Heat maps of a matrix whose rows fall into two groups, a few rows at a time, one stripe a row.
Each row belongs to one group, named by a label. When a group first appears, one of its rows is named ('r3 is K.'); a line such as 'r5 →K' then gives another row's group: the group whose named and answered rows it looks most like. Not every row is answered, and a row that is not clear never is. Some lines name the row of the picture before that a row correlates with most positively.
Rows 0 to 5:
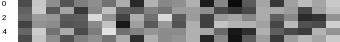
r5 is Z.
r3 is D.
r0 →Z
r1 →Z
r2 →D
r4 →Z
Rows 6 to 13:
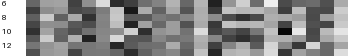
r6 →D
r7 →D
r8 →Z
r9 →D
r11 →Z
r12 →D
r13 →D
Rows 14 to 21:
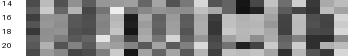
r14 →Z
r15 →Z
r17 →D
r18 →D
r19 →D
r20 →Z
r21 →D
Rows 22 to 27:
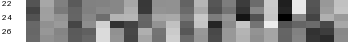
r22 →Z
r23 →Z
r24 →Z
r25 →D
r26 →D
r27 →D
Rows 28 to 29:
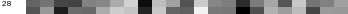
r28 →Z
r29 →Z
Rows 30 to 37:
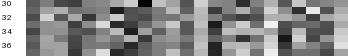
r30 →Z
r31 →D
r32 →Z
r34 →D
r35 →Z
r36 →D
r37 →D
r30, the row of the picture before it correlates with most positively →28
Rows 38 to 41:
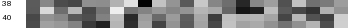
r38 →Z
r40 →D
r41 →D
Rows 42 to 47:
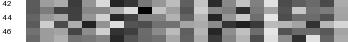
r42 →D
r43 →Z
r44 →D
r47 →D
